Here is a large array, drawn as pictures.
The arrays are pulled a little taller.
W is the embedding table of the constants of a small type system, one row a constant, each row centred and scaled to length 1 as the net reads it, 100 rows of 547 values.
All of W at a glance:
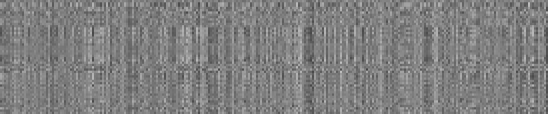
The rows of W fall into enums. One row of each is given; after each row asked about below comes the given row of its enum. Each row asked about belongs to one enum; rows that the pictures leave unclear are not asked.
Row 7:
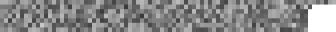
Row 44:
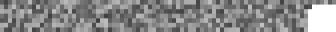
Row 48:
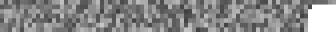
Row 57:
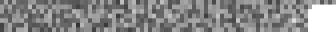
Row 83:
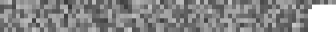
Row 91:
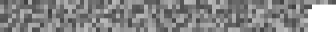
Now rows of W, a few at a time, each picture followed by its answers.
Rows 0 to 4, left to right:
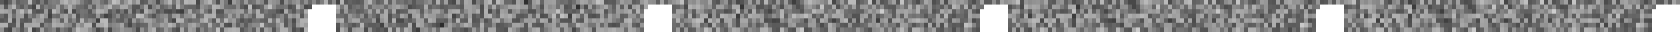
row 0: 44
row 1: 57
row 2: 83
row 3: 83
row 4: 83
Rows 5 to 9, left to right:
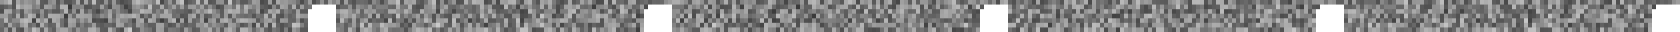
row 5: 83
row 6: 48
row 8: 91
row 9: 48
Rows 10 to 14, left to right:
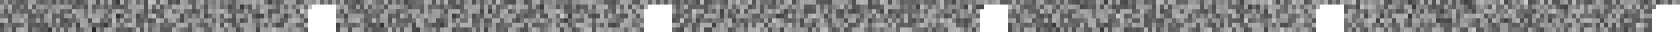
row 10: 57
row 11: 57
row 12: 91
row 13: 57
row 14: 83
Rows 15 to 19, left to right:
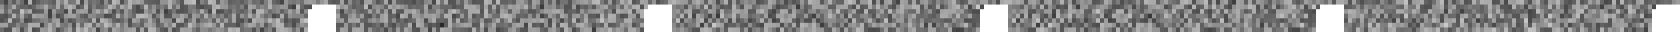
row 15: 91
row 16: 57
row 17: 7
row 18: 7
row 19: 48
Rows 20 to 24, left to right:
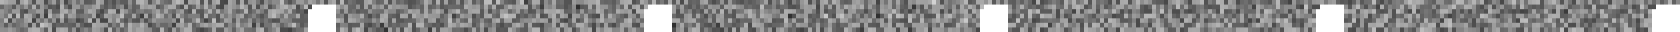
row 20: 7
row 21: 57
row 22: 57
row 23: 91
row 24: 44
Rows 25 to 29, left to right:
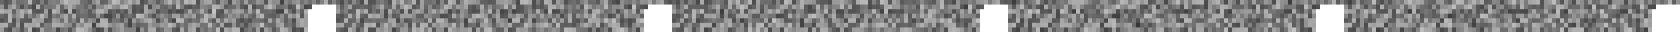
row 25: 44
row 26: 91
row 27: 91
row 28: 44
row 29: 44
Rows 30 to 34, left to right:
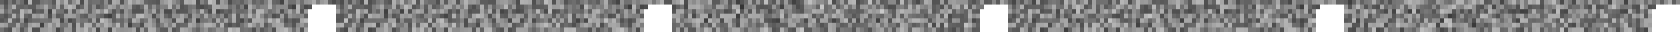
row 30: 91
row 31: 91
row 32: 83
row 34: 44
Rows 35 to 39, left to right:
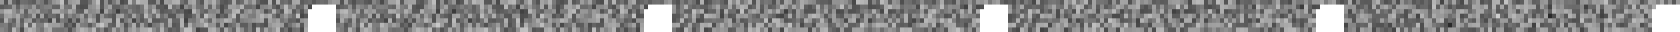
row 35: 48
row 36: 48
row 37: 91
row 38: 91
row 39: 57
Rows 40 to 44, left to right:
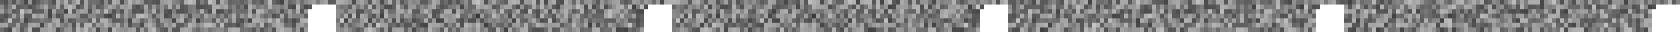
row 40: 91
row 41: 7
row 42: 7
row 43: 91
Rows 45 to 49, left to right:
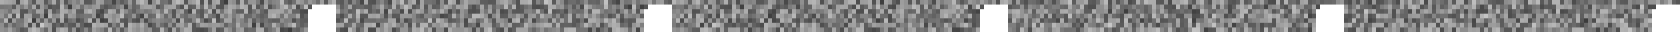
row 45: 7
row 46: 91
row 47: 7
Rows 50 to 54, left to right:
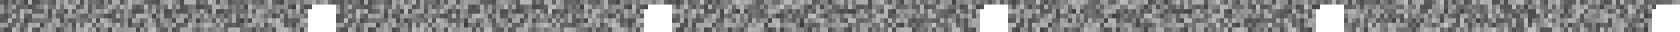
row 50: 91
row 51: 91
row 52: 44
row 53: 44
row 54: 48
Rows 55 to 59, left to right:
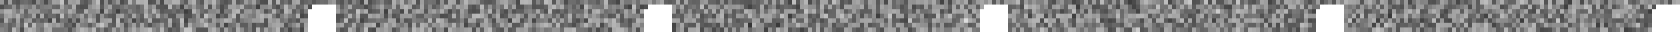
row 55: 48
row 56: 91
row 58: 83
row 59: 7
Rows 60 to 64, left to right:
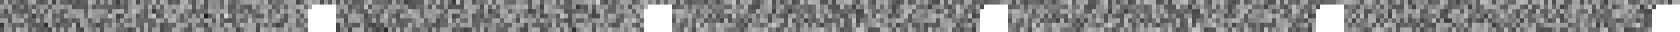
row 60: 57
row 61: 57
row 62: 48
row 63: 48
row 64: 7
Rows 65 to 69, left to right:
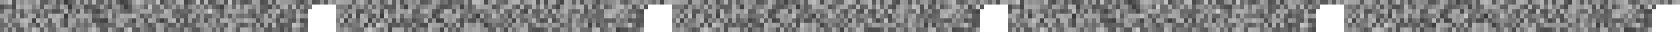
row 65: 83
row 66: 7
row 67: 7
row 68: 83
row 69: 7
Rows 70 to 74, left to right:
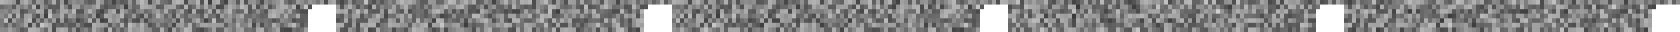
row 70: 7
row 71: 44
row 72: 7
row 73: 83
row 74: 44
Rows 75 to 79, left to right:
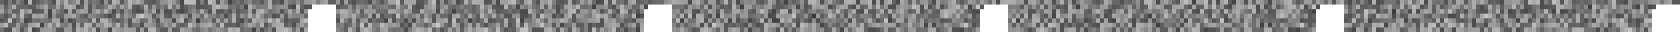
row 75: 91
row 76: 48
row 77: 7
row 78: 7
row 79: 91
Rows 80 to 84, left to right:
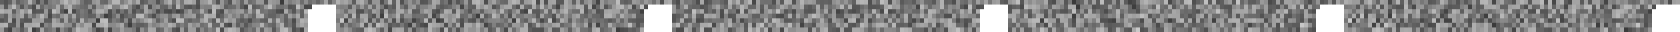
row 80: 44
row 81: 7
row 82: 91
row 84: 7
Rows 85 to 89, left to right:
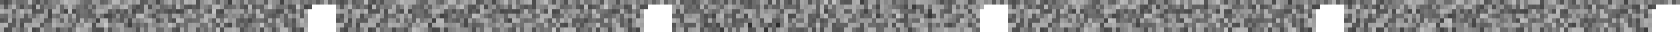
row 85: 44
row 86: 44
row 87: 57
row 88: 44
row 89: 44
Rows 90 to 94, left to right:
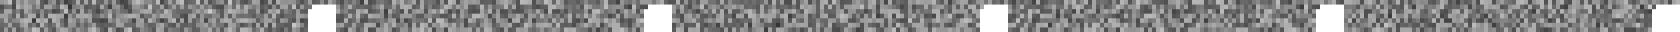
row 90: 83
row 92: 57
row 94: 7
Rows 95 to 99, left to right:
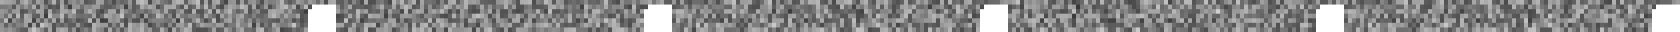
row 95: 7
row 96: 91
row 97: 48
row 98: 83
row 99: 48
